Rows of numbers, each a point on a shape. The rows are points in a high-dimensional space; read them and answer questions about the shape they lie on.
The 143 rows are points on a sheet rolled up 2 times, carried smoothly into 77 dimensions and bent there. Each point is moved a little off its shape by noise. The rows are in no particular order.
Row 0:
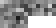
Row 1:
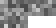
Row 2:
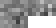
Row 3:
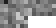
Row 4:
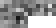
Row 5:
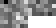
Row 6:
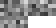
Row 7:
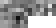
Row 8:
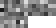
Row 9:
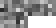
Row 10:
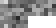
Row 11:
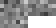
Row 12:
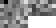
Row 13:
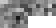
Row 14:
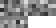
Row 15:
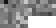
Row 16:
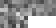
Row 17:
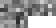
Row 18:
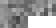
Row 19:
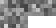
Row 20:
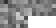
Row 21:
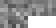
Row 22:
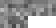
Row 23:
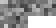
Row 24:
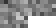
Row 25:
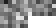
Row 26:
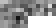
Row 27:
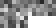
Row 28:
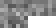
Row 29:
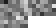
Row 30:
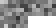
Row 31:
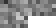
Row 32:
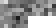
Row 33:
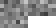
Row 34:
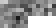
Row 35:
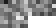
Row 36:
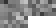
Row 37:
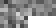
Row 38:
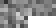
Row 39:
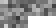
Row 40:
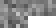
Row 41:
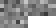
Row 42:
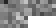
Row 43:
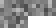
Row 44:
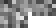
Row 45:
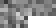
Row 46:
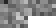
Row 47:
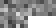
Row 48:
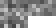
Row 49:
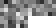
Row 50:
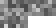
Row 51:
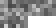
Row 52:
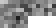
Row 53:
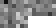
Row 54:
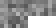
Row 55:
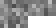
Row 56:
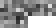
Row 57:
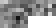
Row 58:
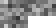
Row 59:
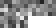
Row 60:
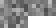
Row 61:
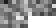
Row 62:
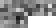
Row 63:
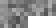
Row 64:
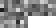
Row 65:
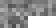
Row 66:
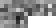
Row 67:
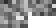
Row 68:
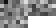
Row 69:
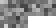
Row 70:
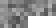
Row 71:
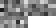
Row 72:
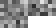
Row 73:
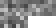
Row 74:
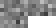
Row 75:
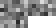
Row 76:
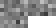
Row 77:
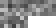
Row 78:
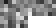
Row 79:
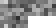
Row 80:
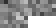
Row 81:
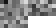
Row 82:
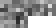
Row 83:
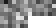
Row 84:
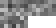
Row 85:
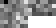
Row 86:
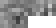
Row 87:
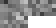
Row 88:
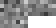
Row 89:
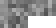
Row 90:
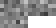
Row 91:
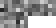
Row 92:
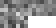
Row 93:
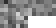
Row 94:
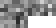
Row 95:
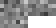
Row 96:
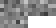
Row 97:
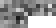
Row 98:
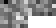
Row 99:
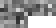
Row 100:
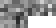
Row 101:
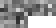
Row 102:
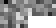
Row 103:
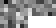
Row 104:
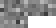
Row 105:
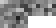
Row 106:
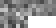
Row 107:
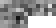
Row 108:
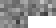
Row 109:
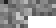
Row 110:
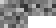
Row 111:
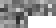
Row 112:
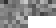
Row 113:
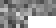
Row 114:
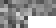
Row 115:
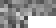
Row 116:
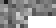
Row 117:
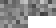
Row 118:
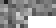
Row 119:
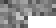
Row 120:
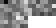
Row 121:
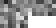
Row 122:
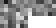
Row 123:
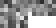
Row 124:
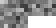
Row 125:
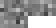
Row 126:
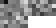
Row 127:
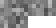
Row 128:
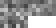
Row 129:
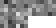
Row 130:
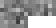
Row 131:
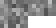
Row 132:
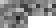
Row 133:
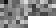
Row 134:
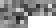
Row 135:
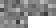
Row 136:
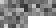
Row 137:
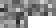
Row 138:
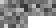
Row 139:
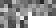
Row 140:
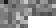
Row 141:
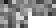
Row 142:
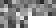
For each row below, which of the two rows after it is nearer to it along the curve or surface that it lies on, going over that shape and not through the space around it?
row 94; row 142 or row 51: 51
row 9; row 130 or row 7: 7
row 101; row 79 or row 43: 79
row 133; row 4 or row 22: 4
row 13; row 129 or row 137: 137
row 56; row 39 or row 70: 39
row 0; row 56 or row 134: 134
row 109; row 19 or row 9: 19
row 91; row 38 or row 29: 29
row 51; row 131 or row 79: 79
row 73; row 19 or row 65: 19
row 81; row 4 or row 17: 17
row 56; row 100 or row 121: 100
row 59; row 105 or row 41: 105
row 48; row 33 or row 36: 36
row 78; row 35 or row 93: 35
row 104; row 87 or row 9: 87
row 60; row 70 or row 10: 70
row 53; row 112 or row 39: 112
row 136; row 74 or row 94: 94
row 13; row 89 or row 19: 19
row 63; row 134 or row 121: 134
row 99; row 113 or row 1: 1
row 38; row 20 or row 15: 20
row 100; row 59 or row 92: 92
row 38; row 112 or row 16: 16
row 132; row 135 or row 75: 75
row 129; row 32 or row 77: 77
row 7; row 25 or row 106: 106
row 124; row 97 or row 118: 97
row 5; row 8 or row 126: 126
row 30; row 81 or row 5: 81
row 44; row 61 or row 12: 61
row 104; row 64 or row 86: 86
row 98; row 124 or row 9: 9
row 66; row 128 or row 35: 128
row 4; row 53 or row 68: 68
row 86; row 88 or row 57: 88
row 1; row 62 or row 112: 62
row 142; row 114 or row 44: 44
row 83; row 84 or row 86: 84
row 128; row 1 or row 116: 1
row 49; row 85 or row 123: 123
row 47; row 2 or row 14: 2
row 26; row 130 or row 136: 136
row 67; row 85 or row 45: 85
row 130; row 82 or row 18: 18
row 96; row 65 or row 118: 118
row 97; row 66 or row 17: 66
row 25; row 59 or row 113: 59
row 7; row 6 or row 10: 10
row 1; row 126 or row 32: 32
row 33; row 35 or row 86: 86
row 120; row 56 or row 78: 78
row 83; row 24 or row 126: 126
